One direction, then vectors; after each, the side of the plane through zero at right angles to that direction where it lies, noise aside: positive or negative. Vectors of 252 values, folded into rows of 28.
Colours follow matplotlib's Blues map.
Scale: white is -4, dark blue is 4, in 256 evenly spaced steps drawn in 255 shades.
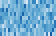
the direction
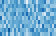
positive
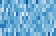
negative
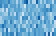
negative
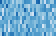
negative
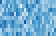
negative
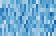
positive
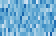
positive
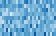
negative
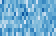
positive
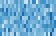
positive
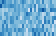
negative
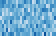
negative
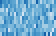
negative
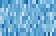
negative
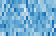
negative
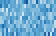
negative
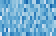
negative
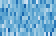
positive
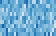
negative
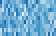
negative
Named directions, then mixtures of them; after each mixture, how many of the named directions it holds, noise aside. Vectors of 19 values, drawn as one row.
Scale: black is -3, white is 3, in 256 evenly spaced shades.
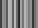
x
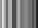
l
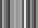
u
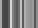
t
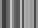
one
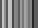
two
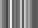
three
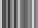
two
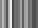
three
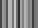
one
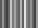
three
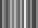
two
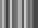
three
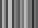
two
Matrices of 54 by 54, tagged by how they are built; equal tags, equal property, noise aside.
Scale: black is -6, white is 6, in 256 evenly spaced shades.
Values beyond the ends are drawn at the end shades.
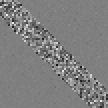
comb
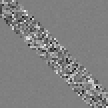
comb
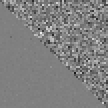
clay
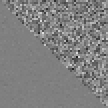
clay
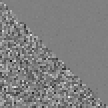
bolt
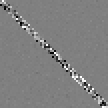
comb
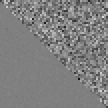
clay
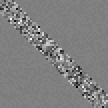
comb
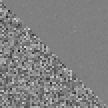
bolt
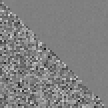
bolt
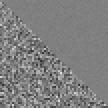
bolt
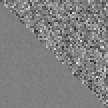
clay
